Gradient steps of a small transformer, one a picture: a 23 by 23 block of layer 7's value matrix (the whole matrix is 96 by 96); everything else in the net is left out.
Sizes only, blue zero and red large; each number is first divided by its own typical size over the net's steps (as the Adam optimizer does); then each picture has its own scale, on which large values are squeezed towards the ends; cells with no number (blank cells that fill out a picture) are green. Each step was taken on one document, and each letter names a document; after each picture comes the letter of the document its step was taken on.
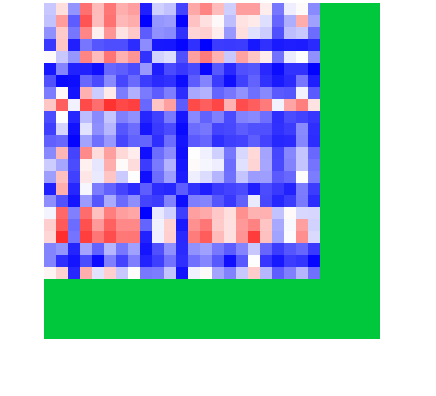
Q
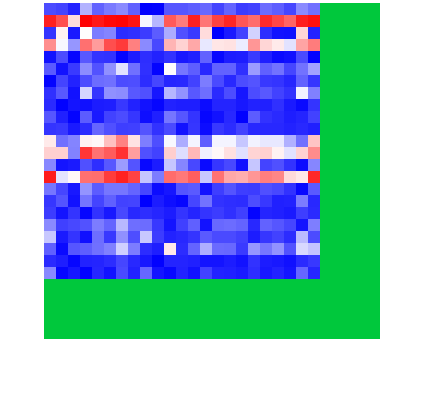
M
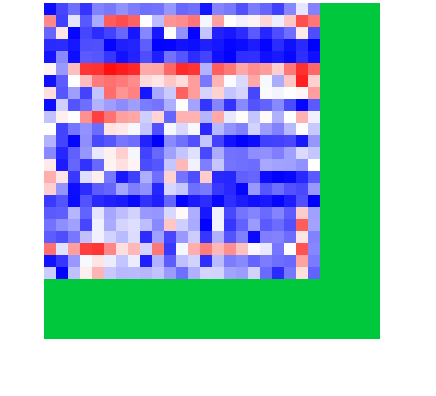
M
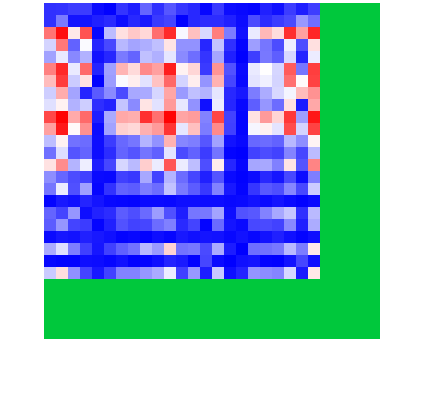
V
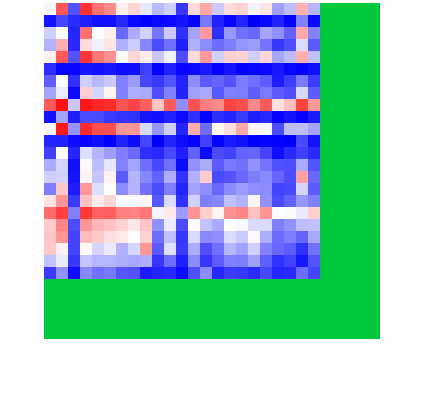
Q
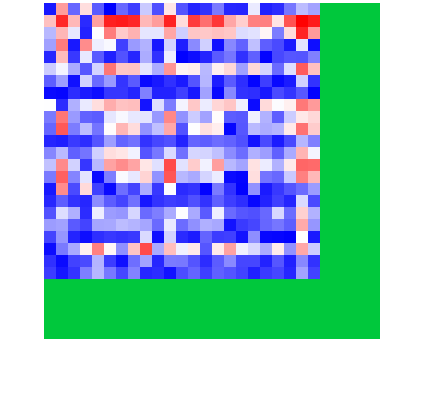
M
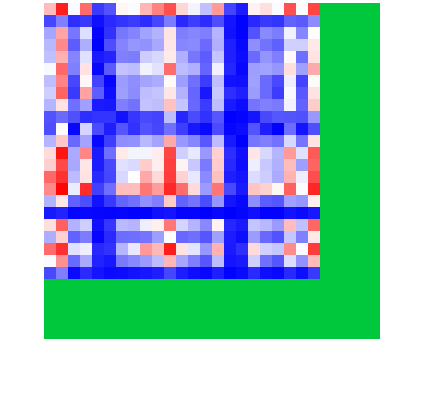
V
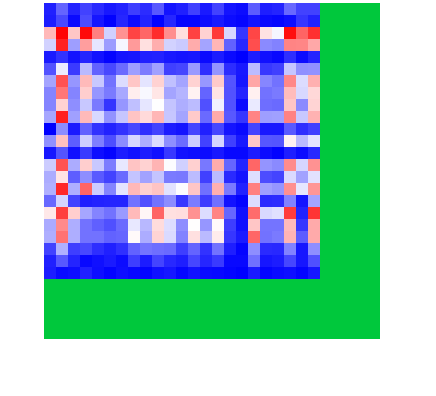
V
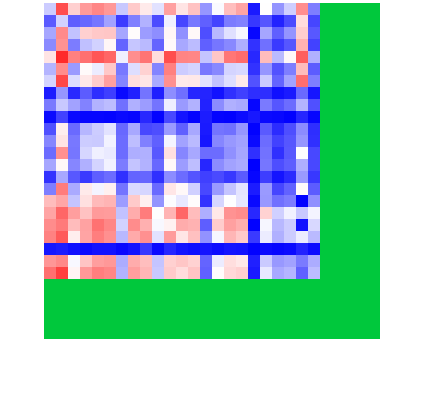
Q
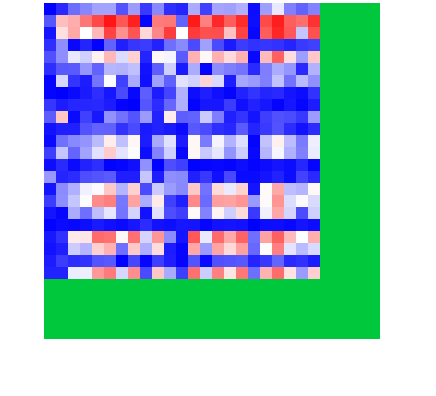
M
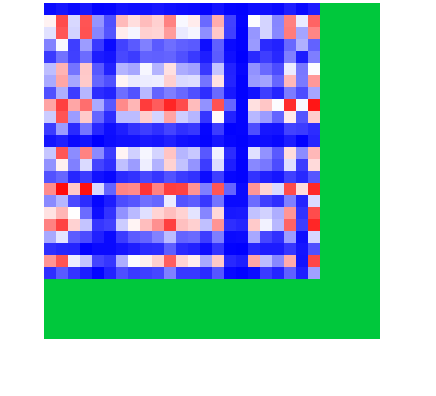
V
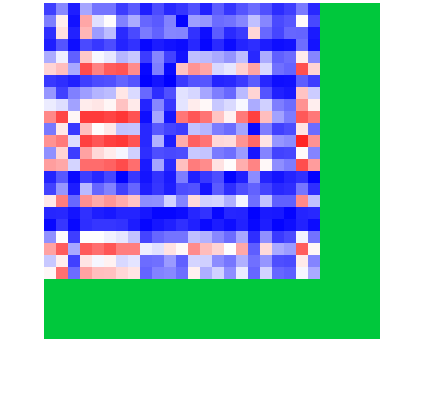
Q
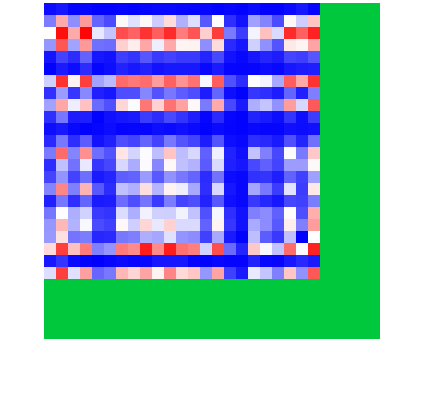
V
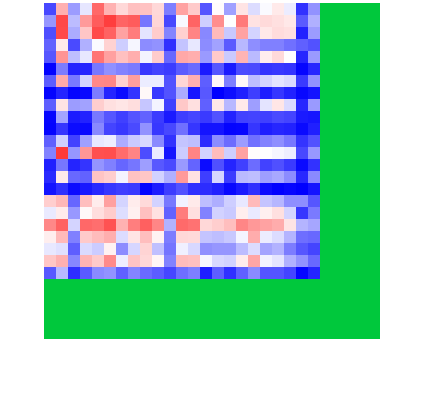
Q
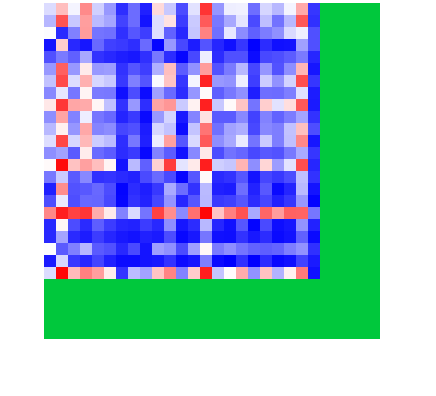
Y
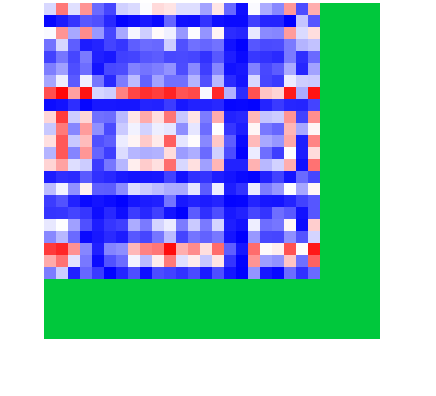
V
